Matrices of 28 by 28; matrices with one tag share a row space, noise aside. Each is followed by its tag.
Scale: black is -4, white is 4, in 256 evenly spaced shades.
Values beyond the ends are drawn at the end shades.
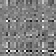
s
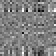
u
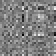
u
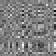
u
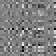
u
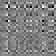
s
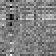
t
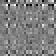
s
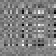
u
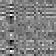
t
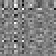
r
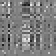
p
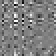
r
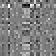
p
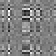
p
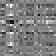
t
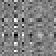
r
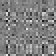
s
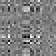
p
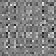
s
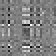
p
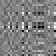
u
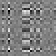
p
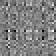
s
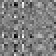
r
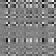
s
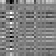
t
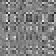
s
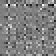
s
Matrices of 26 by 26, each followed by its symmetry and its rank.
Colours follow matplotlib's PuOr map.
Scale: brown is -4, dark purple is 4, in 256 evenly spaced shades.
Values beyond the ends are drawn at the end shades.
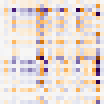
neither, rank two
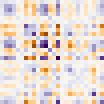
symmetric, rank three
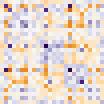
symmetric, rank three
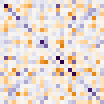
symmetric, rank five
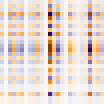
neither, rank one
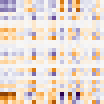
neither, rank two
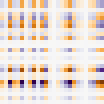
neither, rank one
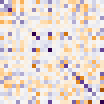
symmetric, rank five
